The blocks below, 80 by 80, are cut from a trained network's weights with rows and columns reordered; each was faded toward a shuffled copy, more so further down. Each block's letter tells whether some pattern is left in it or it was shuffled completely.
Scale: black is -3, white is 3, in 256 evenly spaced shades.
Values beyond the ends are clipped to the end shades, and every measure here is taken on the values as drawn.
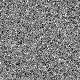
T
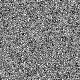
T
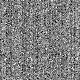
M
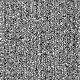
M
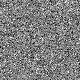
T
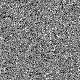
T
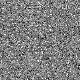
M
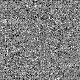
M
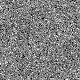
T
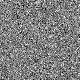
T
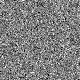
T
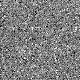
M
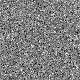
T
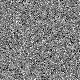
T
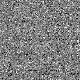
M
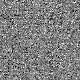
M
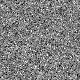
T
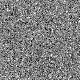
M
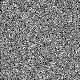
T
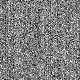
M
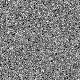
T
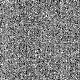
M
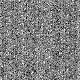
M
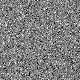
T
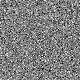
T
